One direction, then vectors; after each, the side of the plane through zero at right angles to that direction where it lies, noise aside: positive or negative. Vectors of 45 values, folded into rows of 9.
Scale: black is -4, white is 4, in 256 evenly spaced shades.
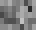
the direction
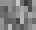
positive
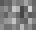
negative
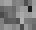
positive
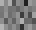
positive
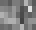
negative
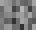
positive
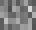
negative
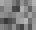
positive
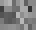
positive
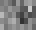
negative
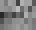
positive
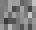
positive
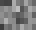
negative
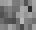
positive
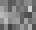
negative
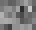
negative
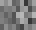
positive
